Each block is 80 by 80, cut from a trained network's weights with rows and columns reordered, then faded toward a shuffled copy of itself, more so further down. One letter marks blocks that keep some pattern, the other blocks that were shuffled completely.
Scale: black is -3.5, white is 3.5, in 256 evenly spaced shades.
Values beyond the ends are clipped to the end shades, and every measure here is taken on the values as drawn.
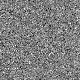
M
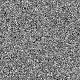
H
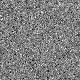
H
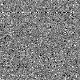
M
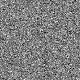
M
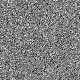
H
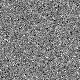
H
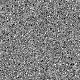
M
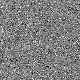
H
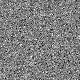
H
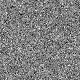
H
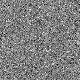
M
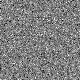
H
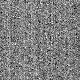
M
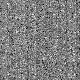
M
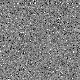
M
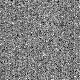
M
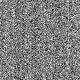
M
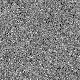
H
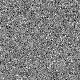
H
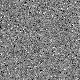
H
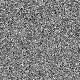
H
